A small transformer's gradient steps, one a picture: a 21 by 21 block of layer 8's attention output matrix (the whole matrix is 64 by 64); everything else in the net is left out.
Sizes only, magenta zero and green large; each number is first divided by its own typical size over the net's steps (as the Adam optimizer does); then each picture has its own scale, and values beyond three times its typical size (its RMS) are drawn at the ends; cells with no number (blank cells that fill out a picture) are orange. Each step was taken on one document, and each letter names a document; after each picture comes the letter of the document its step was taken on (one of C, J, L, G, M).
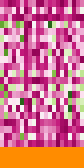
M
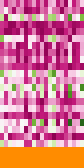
M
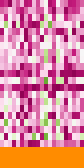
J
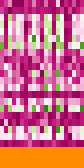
J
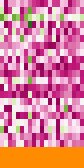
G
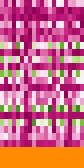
J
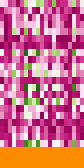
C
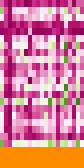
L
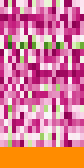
J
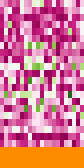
C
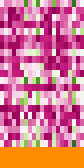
C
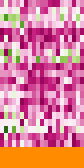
G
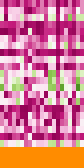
L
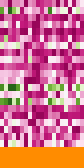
M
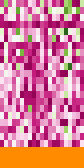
G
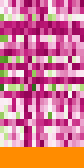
M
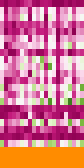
L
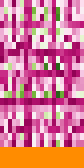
J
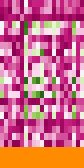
C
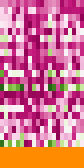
M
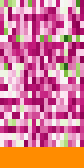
G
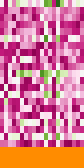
J
